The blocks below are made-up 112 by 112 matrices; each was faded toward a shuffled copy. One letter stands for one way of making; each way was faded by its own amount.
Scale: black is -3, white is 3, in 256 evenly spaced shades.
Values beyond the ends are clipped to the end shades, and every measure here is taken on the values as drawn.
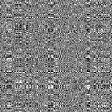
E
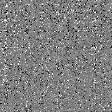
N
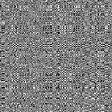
E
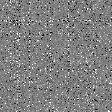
N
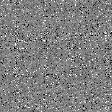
N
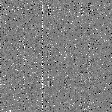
N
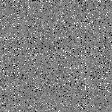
N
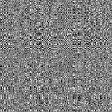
E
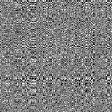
E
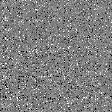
N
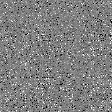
N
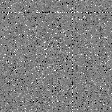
N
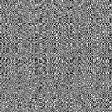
E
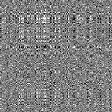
E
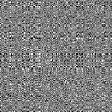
E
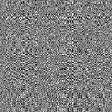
E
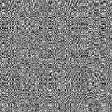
E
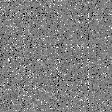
N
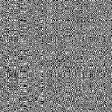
E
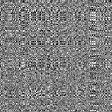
E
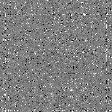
N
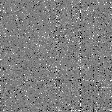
N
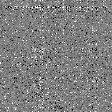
N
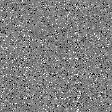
N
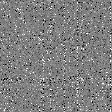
N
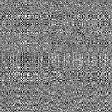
E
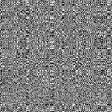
E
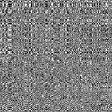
E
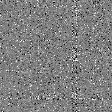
N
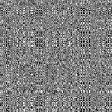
E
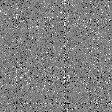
N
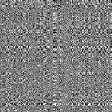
E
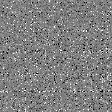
N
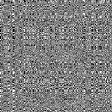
E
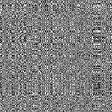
E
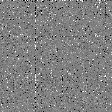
N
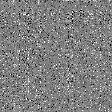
N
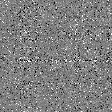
N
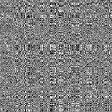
E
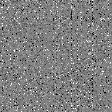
N
